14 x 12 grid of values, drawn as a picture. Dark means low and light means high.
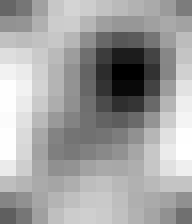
There are no regular stripes. The bottom middle is the calmest part. Values change most from cell to cell in the middle right. No lone cell stands out from its neighbours.
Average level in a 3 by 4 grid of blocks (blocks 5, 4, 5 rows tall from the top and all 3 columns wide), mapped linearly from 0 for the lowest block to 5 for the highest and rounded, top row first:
4 3 1 2
5 2 0 4
3 3 3 4
